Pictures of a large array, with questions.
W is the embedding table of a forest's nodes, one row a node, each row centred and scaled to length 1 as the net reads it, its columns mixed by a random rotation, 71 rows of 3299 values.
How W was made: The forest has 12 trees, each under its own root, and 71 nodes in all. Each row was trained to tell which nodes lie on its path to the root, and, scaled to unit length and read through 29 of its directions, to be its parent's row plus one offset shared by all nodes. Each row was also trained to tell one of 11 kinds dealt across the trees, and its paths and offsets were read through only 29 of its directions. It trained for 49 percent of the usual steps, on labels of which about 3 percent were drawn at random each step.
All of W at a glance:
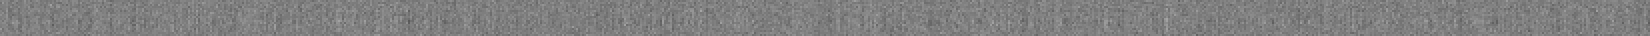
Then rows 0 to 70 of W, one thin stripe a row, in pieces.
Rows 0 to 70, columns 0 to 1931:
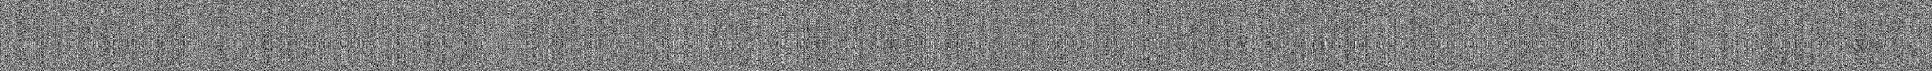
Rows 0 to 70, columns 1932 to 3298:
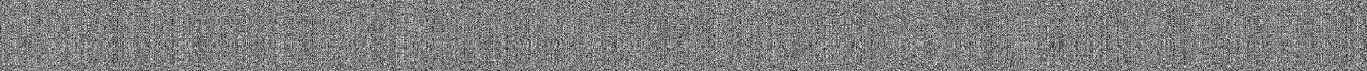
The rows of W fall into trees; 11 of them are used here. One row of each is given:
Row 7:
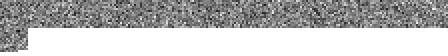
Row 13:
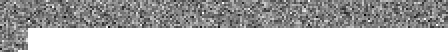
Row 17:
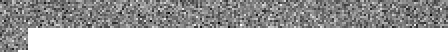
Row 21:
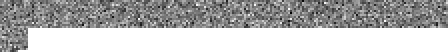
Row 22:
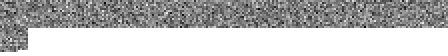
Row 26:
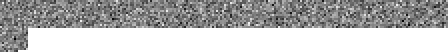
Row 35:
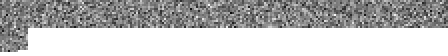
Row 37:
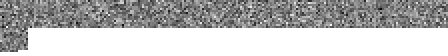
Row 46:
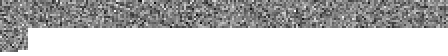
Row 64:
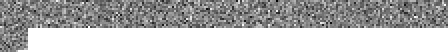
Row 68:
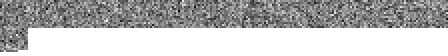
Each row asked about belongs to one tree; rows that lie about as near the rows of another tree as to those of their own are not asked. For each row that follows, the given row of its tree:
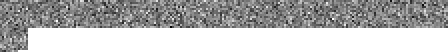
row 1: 22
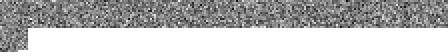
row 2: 7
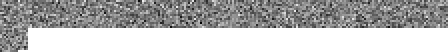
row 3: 46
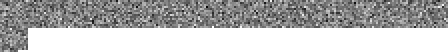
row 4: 17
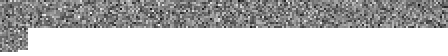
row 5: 35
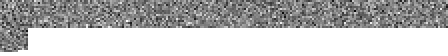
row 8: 37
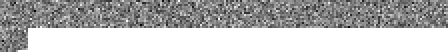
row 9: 21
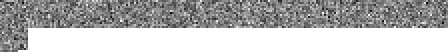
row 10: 26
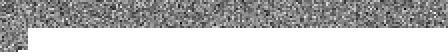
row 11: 46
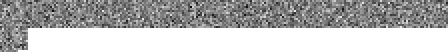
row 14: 13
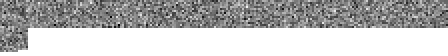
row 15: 68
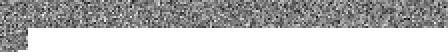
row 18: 35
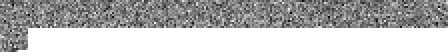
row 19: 21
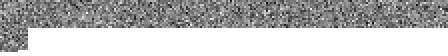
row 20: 37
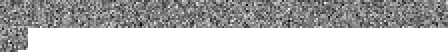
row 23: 21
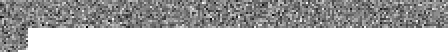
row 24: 64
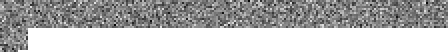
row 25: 17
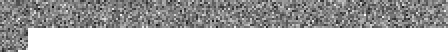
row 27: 7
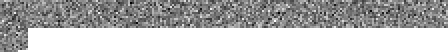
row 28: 64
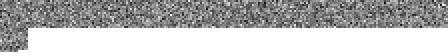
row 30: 64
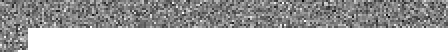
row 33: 22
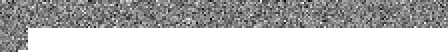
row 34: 64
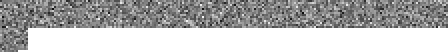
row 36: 37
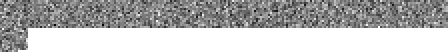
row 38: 13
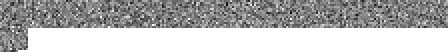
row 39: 21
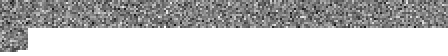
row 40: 21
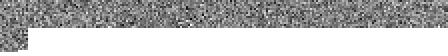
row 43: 37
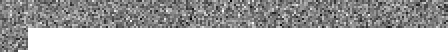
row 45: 26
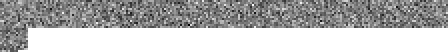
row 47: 64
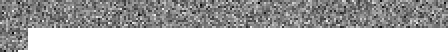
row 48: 7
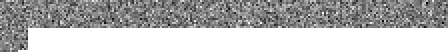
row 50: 26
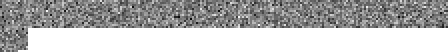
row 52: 26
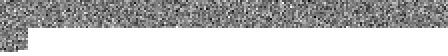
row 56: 64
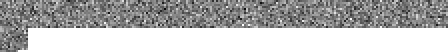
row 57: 37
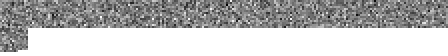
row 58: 21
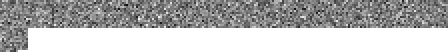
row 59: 21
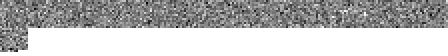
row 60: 17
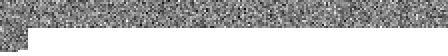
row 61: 37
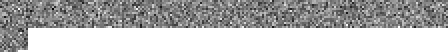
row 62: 37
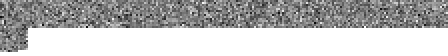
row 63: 64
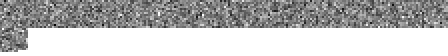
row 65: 13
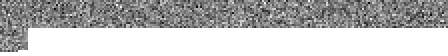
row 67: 46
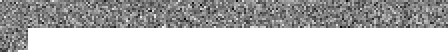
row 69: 7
